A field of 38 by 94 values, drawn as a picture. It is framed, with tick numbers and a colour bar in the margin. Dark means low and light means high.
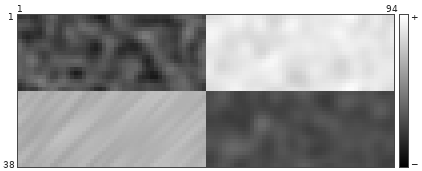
The table splits into 2 rows of 2 panels. Panel 1,1: low, blotchy. Panel 1,2: very high, blotchy, faint in contrast. Panel 2,1: high, slanting up to the right, faint in contrast. Panel 2,2: low, blotchy, faint in contrast.
